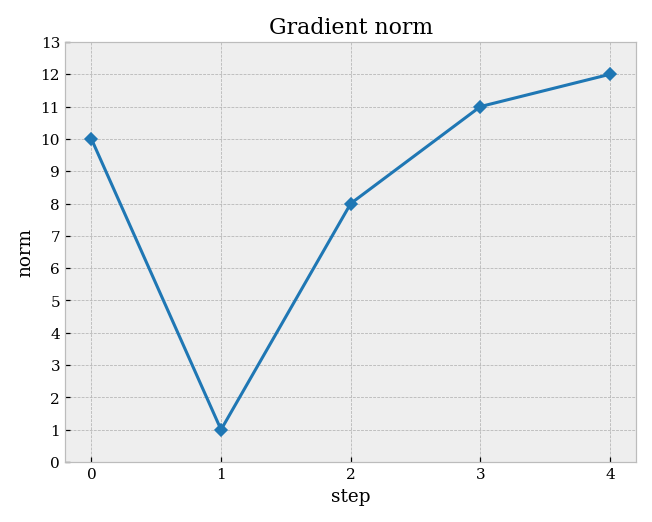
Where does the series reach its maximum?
4
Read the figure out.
Title: Gradient norm
x-axis: step, ticks 0 1 2 3 4
y-axis: norm, ticks 0 1 2 3 4 5 6 7 8 9 10 11 12 13
Values:
10 1 8 11 12
